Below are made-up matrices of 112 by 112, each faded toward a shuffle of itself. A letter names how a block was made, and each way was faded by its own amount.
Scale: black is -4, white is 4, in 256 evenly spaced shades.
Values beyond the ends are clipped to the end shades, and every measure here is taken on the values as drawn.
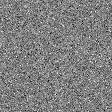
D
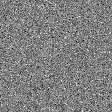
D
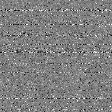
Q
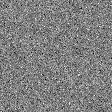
D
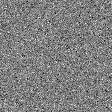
D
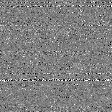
Q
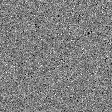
D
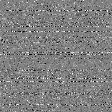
Q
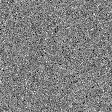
D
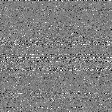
Q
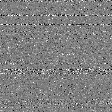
Q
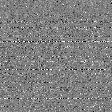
Q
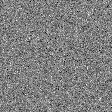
D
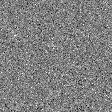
D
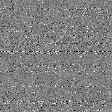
Q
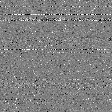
Q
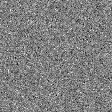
D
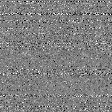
Q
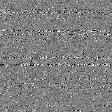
Q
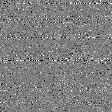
Q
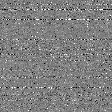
Q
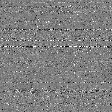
Q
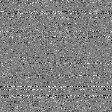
Q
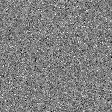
D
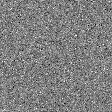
D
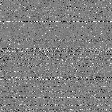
Q
